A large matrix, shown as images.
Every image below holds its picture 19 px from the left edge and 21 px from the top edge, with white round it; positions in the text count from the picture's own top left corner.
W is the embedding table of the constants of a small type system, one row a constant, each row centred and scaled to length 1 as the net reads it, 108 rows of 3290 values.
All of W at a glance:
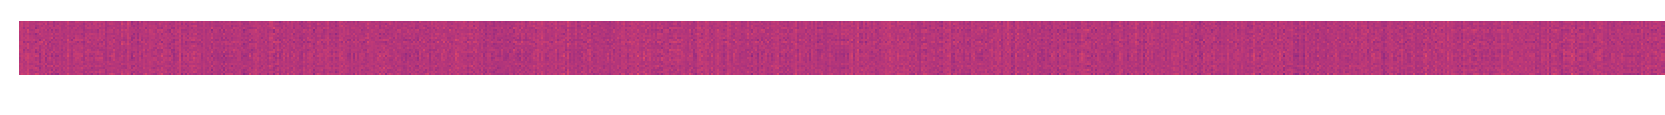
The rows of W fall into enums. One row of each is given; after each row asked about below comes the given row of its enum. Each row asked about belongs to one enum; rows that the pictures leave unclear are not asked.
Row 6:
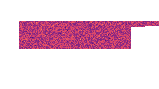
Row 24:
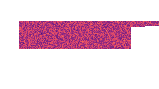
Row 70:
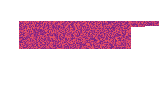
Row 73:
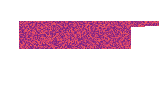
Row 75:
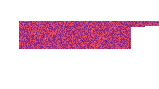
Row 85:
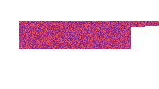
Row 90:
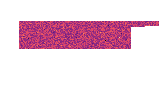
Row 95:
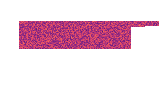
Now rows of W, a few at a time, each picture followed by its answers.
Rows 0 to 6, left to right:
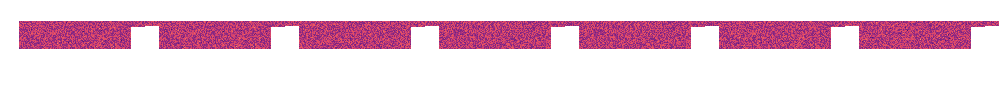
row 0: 75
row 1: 75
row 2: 85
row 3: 70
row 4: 70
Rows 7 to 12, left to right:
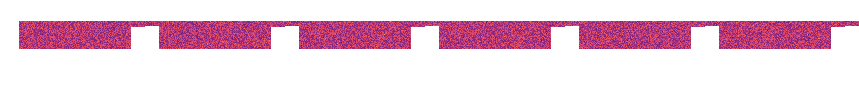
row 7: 70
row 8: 24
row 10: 75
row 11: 95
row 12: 6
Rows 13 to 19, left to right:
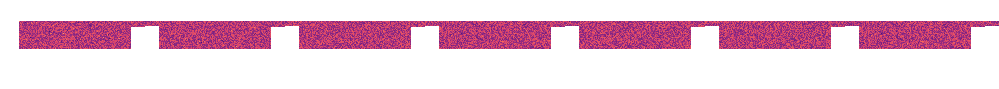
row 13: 6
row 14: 75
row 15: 85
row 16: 24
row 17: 73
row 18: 70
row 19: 24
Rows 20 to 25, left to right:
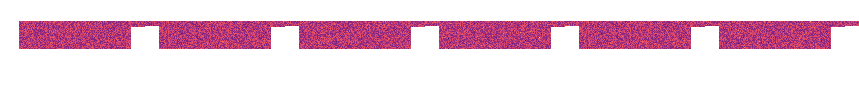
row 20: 70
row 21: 24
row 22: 73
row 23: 90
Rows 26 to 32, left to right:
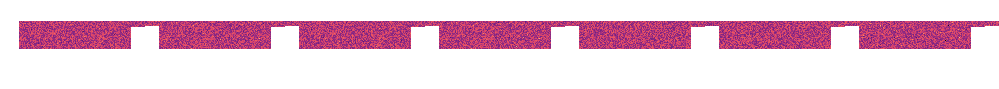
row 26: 75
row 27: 6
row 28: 75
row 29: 6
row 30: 70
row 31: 73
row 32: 90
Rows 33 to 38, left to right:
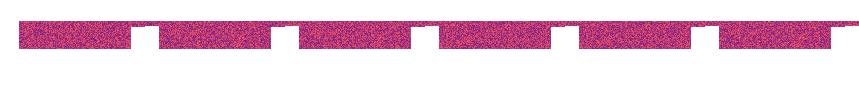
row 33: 70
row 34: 75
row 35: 75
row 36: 85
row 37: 85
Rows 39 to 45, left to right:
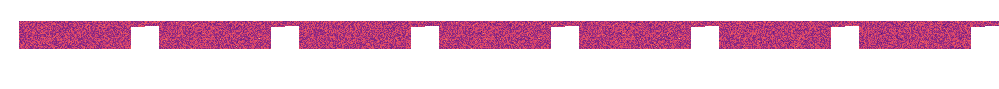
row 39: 73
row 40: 6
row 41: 70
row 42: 6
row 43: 6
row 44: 75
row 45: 24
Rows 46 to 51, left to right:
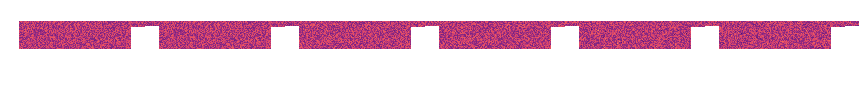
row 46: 70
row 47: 70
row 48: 85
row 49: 73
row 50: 75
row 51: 24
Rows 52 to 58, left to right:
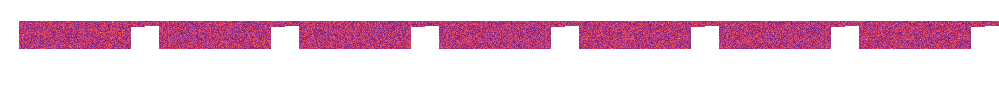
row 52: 90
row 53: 24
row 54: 70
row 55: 85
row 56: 6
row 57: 85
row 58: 6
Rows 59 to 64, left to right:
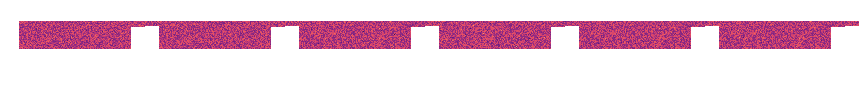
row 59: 95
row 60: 85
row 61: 75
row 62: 6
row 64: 75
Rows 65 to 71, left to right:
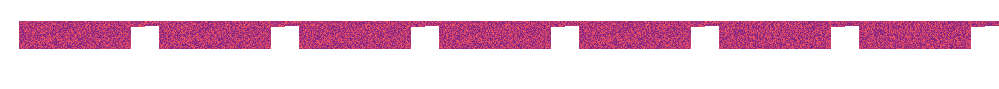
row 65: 73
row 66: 73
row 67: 85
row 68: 85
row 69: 73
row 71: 70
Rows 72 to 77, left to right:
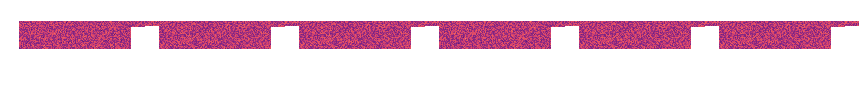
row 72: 75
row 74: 73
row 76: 73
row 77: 73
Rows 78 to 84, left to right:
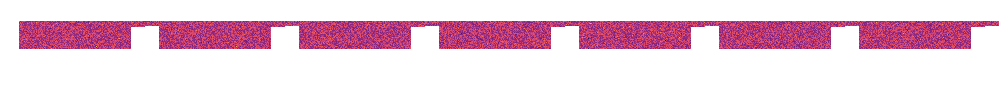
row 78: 6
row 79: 75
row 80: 73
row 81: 24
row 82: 90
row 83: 85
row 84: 6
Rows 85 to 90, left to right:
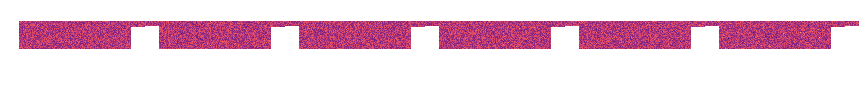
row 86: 24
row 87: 70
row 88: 75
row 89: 95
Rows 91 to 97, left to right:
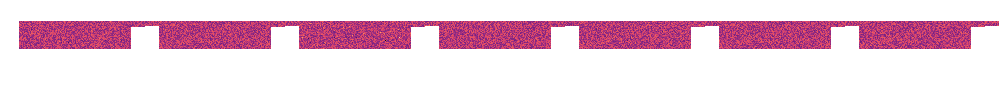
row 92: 85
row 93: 90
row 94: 70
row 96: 85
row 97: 73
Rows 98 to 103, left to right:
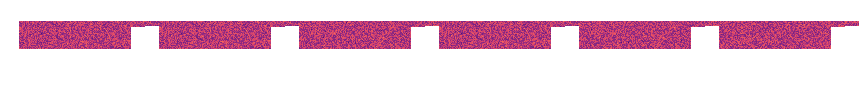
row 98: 24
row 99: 24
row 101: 24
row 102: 75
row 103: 73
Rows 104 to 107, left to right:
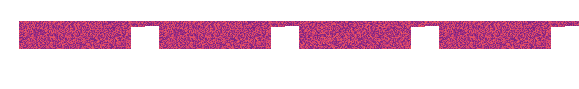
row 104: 70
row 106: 73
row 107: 70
